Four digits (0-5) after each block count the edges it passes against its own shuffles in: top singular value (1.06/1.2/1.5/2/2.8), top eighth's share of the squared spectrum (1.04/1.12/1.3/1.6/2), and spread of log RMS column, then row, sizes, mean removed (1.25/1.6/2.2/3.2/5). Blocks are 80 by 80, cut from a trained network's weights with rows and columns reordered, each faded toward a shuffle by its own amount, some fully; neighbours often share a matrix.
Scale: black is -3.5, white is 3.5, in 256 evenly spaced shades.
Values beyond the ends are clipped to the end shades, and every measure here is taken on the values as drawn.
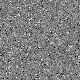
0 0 0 0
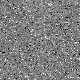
2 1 0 1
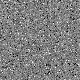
1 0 0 0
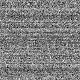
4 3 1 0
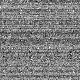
4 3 1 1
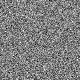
0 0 0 0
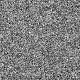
0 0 0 0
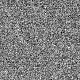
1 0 0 0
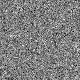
0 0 0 0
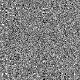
3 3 2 1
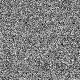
0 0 0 0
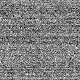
3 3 1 0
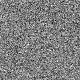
2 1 0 0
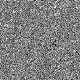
3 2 1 1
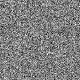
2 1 0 1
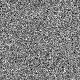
1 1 0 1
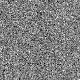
1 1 0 1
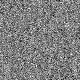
0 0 0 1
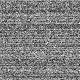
4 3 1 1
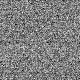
1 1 0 0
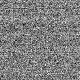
2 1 0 0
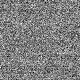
1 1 0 0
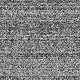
4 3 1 1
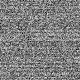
3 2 0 0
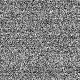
2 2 0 0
